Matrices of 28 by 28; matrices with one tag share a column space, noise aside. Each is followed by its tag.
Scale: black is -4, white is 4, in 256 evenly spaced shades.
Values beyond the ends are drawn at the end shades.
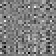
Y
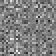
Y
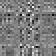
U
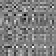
U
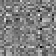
U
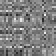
U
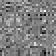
U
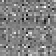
U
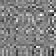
U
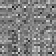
Y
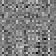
Y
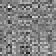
Y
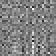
Y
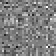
U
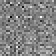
Y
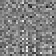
Y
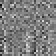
Y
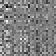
Y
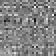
U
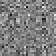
U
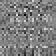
U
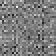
Y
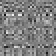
U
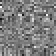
U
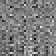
Y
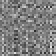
Y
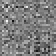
Y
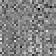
Y
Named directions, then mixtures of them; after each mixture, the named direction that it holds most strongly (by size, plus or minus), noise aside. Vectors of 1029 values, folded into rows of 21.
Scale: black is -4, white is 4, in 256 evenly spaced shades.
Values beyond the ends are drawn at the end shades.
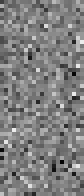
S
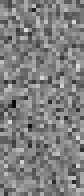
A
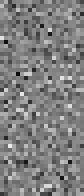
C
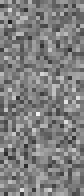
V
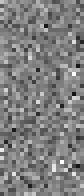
S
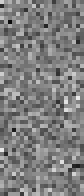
V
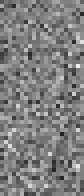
S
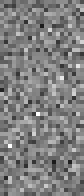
S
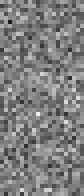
V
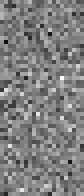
C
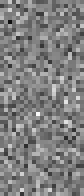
V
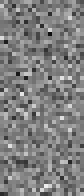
C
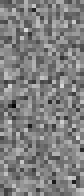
A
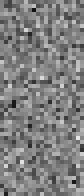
A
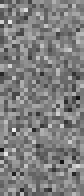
V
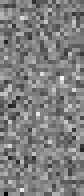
V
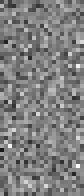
S
